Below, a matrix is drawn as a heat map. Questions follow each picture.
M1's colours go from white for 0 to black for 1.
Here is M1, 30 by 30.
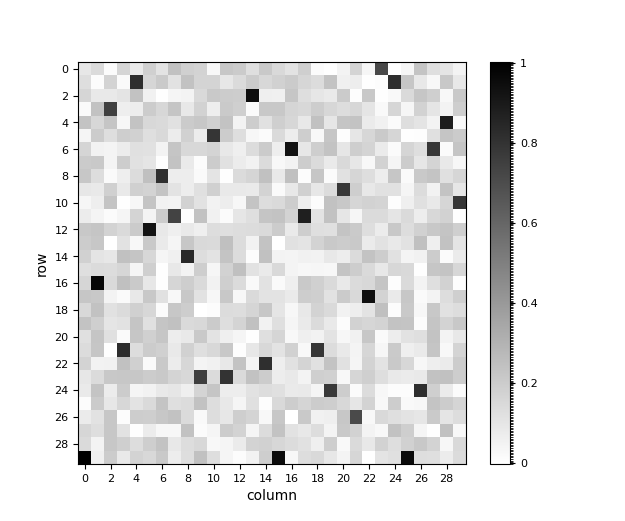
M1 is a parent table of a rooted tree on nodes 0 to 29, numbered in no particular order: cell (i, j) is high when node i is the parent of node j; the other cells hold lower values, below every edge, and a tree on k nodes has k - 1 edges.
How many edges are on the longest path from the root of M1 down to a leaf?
19
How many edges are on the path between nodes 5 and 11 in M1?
5
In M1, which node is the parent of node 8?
14
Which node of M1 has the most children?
29
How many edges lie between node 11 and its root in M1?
6
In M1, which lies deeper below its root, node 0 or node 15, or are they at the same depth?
the same depth
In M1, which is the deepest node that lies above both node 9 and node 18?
23
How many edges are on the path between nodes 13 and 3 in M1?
2
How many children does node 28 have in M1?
0
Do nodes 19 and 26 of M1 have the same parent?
yes
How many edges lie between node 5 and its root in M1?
1
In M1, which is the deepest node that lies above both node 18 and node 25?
29
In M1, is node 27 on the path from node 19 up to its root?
no
